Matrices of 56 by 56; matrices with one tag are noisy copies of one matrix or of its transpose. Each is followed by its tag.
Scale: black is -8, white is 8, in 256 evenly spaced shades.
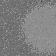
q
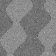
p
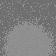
q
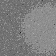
q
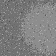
q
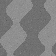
p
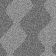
p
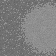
q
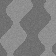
p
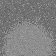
q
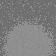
q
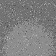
q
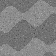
p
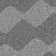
p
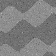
p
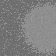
q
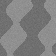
p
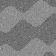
p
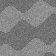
p
